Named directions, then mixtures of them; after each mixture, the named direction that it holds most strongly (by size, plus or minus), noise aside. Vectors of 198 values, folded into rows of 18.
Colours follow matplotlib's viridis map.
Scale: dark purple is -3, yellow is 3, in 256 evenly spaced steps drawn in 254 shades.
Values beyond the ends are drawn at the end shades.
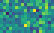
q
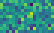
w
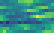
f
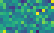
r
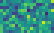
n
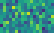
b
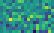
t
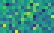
w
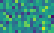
b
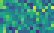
r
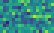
f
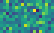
q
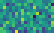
b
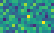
n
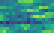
f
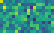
n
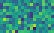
w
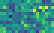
r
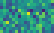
b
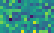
t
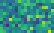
n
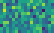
b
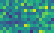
q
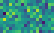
q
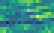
f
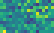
r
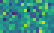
q
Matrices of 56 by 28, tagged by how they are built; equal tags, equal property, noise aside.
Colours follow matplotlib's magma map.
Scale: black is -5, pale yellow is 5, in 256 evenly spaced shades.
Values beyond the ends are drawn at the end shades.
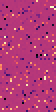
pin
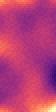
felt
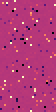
pin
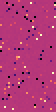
pin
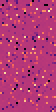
pin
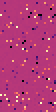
pin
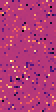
pin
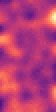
felt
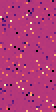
pin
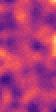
felt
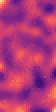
felt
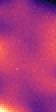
felt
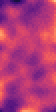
felt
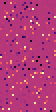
pin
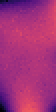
felt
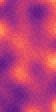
felt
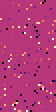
pin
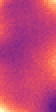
felt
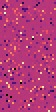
pin
